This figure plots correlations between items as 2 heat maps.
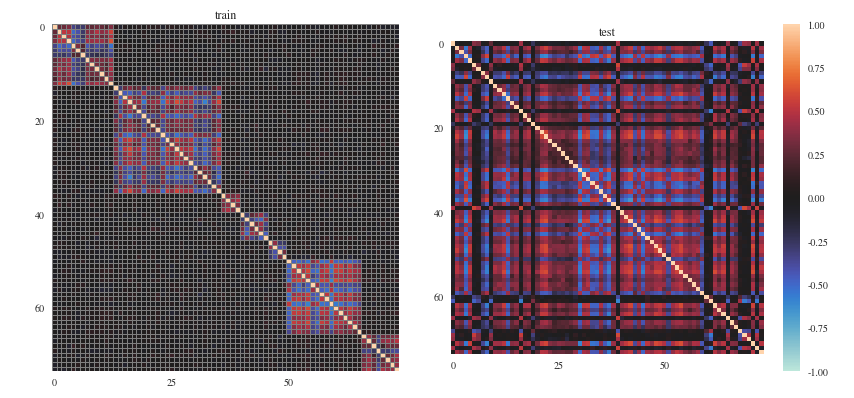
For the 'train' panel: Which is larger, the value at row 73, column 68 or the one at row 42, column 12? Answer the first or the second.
the first
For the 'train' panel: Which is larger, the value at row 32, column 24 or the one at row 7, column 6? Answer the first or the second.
the second
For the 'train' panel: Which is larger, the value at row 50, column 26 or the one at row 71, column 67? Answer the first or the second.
the second
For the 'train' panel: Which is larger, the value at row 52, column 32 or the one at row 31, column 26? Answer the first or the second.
the first
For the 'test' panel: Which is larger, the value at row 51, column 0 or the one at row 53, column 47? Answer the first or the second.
the second
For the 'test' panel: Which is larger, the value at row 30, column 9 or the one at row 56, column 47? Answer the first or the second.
the second
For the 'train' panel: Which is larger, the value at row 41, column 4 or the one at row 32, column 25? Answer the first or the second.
the first
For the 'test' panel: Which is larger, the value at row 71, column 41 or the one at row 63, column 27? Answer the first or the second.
the first
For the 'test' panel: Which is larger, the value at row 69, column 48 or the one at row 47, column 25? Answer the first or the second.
the second
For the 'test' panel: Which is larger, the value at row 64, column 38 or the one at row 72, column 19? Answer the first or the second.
the first
